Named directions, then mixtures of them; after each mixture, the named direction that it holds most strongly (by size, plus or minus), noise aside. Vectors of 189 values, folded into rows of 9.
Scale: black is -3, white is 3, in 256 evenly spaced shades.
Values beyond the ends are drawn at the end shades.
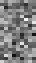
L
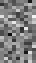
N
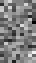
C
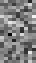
N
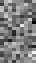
C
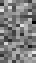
C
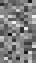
N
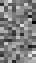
C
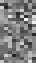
L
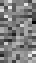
C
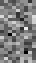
N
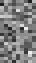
N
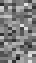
C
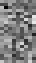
L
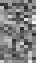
L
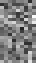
N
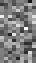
N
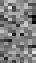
C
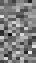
N
